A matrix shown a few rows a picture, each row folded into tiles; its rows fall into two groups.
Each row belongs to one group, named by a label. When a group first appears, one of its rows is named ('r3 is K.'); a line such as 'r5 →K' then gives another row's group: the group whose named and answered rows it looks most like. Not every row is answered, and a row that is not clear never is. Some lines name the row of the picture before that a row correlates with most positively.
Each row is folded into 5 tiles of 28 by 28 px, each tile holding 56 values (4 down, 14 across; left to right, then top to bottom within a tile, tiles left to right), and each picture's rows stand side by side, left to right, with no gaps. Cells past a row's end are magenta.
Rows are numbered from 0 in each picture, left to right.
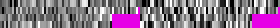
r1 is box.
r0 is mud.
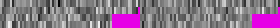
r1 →mud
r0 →mud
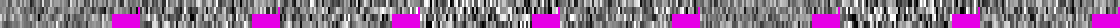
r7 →box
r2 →mud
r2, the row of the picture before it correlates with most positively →1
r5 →mud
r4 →box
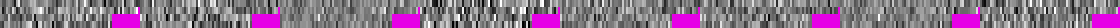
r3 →mud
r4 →mud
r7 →box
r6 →mud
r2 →mud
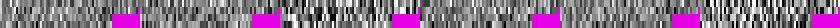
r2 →box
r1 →mud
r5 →mud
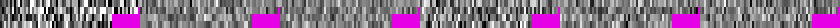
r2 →box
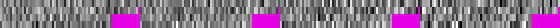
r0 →mud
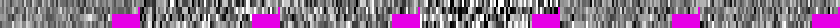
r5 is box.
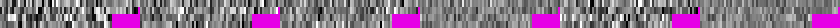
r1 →mud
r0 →box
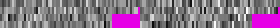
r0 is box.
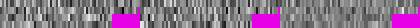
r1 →box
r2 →box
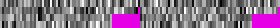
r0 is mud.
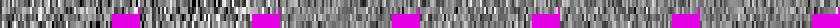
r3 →box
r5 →mud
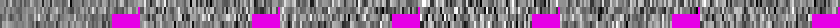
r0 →mud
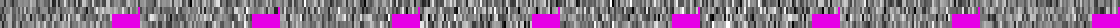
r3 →box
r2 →box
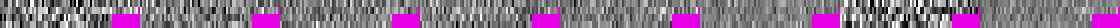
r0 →mud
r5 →mud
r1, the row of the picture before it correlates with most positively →4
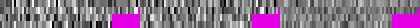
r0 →mud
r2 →mud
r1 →box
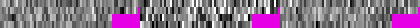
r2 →mud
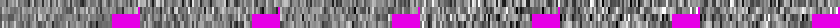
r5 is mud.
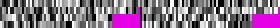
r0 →box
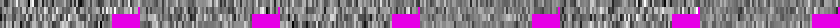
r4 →mud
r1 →box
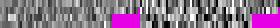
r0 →box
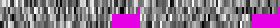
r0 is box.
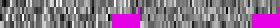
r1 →box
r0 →box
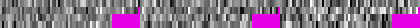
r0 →mud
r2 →mud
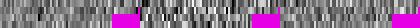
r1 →box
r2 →box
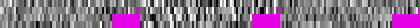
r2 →mud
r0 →mud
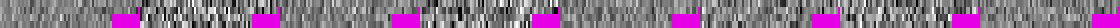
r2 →box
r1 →box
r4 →box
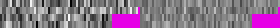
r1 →box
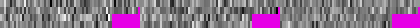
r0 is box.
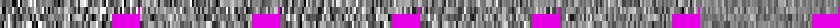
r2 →box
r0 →mud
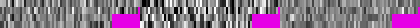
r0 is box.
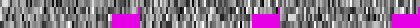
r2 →box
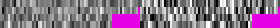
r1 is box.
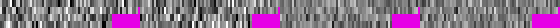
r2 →mud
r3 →box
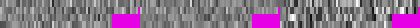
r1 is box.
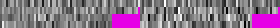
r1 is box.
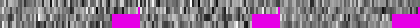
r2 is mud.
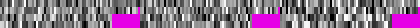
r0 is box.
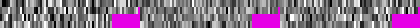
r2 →box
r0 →box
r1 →box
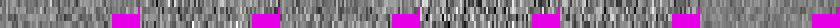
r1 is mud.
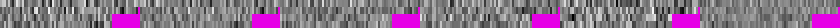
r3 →mud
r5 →box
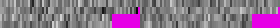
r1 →mud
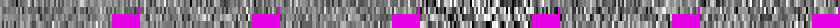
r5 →box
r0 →mud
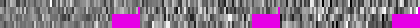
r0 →box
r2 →mud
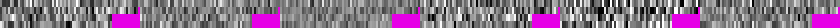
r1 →mud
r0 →box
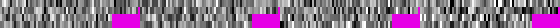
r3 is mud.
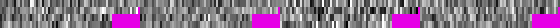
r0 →mud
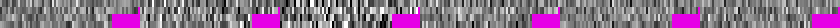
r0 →box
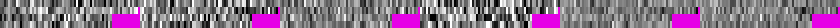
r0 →mud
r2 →box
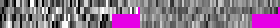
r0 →mud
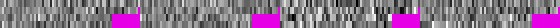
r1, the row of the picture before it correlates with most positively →1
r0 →mud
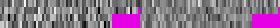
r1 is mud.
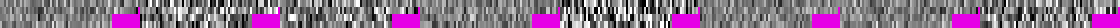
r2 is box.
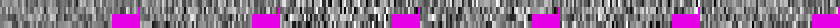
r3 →box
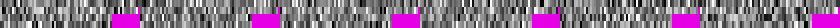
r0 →mud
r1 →box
